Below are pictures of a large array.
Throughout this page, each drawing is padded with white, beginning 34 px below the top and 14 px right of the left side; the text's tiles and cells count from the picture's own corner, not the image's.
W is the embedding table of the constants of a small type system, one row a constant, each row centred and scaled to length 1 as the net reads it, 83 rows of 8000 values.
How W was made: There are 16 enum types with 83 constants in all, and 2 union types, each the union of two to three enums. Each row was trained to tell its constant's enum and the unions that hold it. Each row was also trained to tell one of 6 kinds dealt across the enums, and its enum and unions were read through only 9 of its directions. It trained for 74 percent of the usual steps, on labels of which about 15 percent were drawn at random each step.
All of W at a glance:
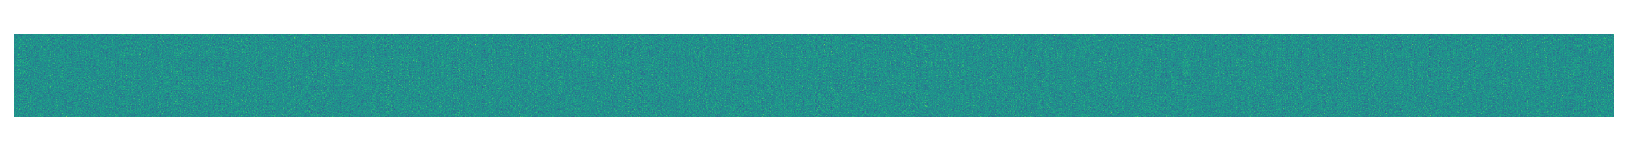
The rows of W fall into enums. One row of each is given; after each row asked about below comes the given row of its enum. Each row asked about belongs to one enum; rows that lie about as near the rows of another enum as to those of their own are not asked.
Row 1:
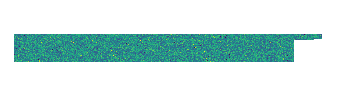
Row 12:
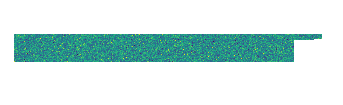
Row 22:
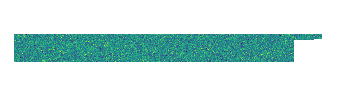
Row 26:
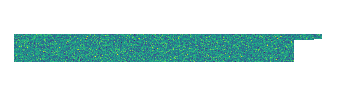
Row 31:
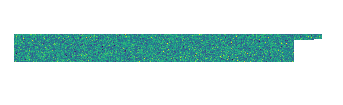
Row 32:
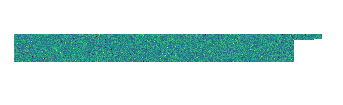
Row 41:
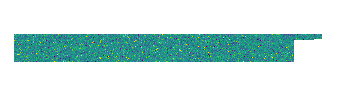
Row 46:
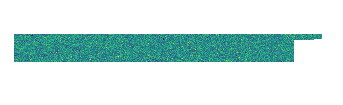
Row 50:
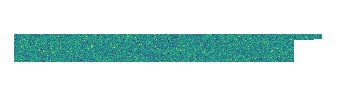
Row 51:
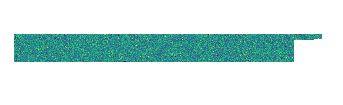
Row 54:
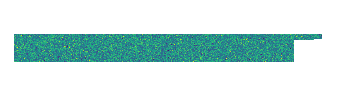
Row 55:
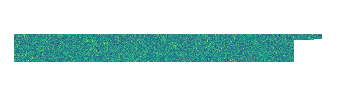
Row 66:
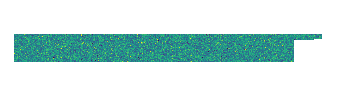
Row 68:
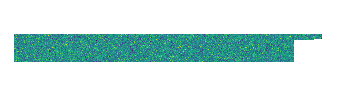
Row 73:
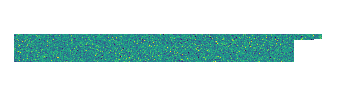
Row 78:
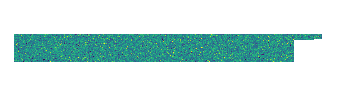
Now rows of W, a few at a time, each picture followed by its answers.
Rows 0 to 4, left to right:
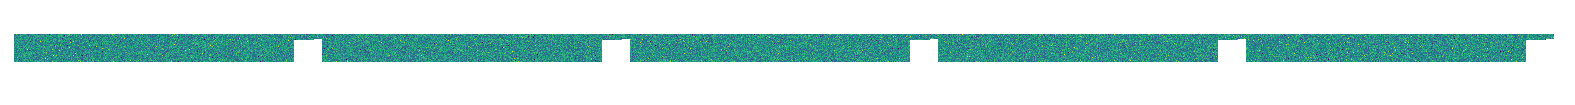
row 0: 55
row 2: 46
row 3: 66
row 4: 32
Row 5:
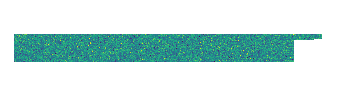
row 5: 31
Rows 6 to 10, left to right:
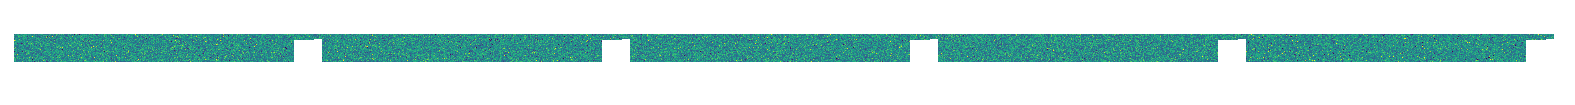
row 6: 31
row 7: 1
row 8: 26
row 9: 50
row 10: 55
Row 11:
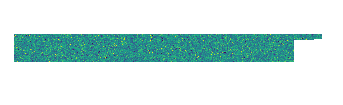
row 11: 32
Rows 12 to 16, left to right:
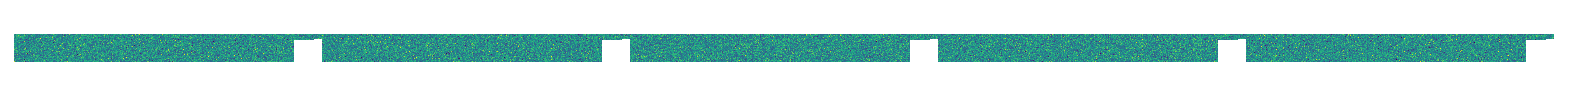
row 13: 68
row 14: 26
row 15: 66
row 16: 66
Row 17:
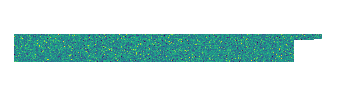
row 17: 54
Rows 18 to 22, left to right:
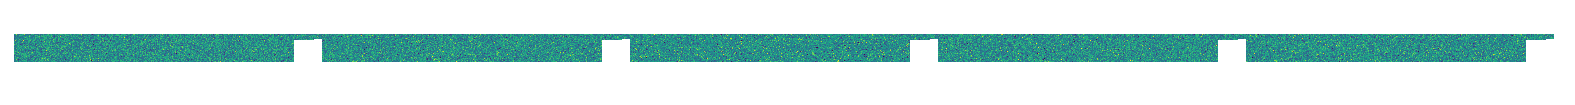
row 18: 66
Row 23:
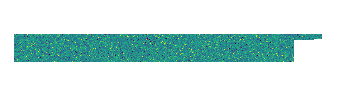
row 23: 41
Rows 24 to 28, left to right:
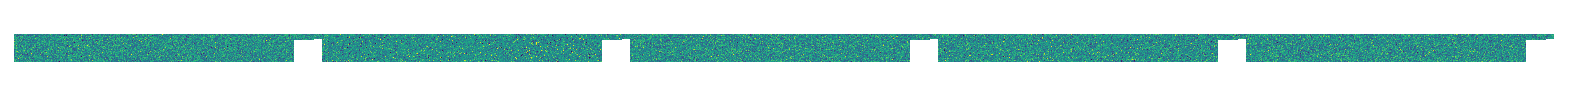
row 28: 73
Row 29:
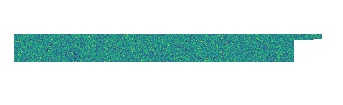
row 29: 50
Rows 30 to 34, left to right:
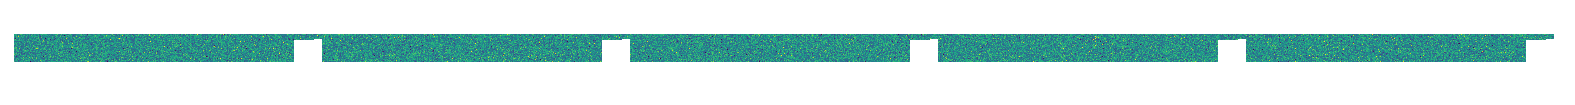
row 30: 32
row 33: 46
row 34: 50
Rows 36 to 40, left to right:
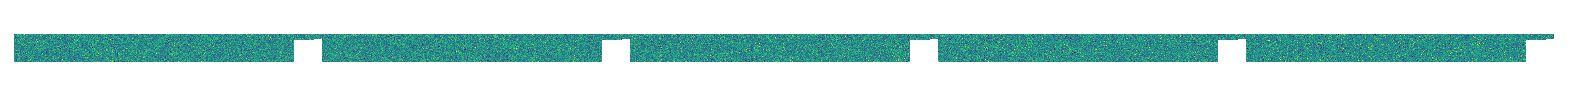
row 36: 51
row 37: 55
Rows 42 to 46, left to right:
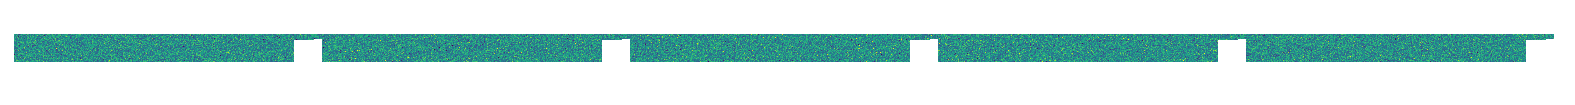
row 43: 1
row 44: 78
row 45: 51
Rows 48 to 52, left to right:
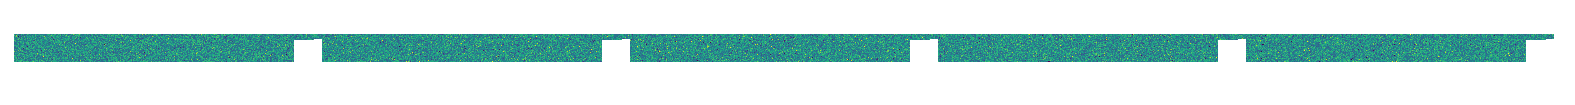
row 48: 1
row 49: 78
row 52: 55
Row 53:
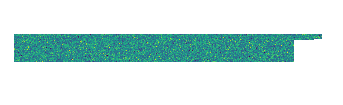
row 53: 41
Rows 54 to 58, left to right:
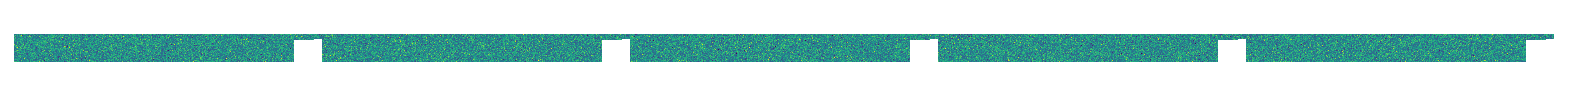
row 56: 12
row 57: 1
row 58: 78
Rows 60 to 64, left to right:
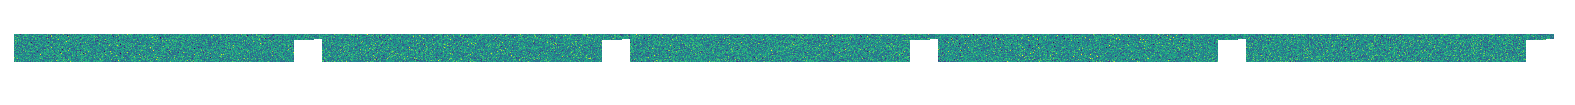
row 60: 31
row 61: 26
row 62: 12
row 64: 78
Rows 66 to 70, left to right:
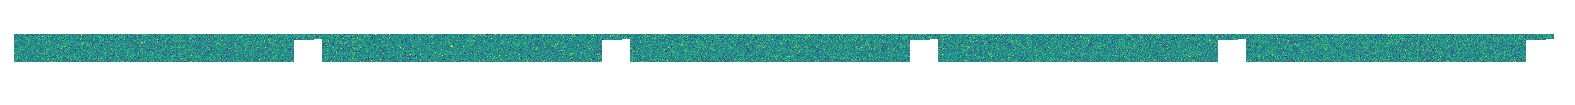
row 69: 55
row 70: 41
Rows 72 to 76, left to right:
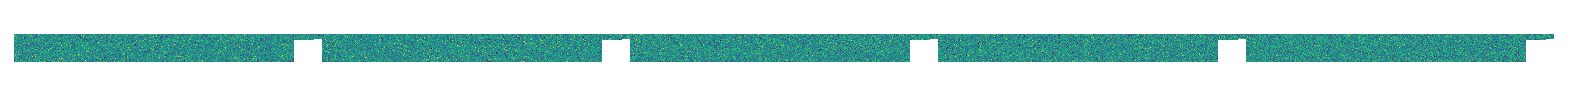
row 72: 68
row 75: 26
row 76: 50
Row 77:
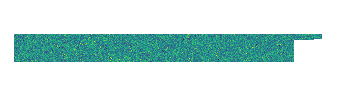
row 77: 1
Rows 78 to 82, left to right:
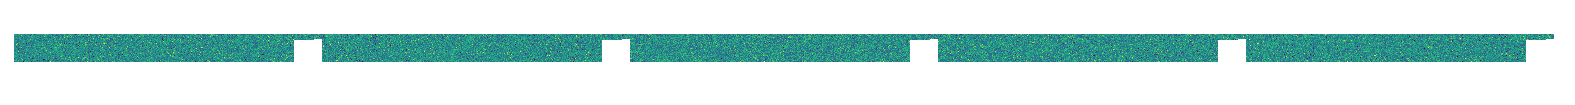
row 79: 51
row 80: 46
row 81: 31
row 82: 50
